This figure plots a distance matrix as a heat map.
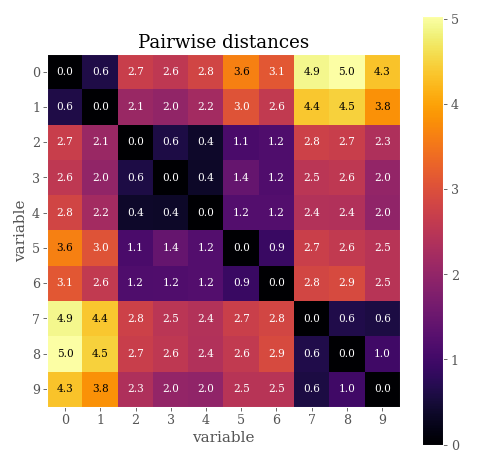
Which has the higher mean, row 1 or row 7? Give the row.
1
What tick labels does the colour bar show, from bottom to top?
0, 1, 2, 3, 4, 5
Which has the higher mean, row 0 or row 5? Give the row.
0
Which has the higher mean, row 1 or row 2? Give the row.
1
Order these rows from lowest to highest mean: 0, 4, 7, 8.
4, 7, 8, 0
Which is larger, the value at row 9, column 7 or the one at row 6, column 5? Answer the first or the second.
the second
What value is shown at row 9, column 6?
2.5
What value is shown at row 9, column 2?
2.3
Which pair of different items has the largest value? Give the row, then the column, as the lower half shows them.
8, 0
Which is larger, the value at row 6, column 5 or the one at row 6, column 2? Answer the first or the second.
the second
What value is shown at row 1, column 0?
0.6
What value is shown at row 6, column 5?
0.9
